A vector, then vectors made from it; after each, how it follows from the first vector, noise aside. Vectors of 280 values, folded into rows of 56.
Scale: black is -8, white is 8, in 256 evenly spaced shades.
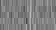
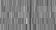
negated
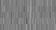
shrunk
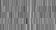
copied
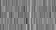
copied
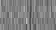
negated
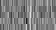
scaled up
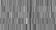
negated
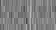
copied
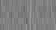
shrunk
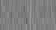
shrunk
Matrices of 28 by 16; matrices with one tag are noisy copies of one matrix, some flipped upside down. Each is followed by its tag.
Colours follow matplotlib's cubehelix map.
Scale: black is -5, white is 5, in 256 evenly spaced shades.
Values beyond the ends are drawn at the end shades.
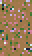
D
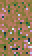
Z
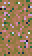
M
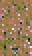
Z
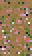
M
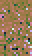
Z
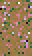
M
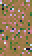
D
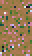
D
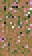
Z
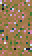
D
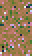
D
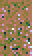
Z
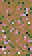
M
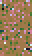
D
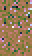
Z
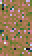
D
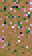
Z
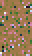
D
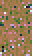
D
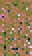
Z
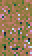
Z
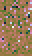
Z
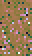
M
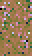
M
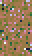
D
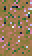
Z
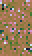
D
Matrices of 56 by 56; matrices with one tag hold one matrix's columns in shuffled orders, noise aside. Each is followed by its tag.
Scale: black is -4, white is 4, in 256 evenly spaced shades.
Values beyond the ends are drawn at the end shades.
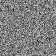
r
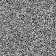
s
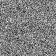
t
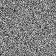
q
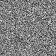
s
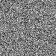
s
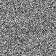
t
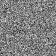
t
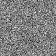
s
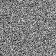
s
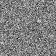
t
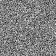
s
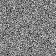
q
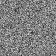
q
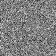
s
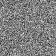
s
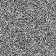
s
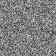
t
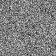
q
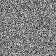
r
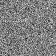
t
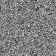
r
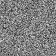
q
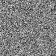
r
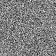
s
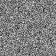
q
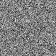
t
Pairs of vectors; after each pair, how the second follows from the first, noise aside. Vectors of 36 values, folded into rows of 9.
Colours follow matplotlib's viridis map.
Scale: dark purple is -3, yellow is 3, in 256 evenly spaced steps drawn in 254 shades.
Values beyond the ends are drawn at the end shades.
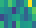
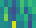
shuffled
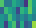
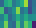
negated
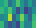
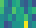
wrapped around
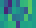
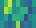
negated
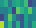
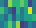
wrapped around
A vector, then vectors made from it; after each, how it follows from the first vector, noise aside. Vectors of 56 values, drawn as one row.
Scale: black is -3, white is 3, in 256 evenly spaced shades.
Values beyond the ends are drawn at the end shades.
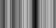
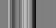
partly zeroed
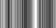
negated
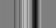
partly zeroed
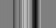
partly zeroed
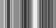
negated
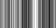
negated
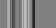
partly zeroed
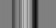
partly zeroed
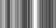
negated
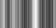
negated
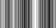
negated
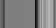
partly zeroed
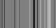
partly zeroed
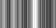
negated
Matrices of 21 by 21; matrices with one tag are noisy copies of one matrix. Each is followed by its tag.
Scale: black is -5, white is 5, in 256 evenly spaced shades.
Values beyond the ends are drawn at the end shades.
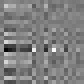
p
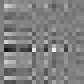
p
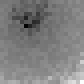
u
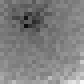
u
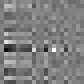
p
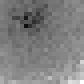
u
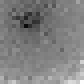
u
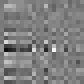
p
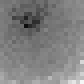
u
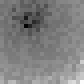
u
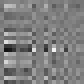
p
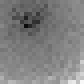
u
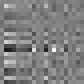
p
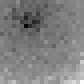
u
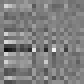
p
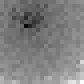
u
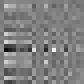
p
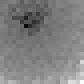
u
